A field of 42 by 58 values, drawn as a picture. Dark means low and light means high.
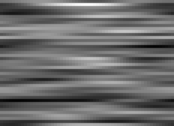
Average level on the scale: 40%. Grain: streaks across. Calmest part: middle left.
